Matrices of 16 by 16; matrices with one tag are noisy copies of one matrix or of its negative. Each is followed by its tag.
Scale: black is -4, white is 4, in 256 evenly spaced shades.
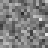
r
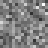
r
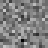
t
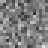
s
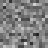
t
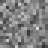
s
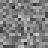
t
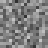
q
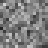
s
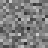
t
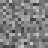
t
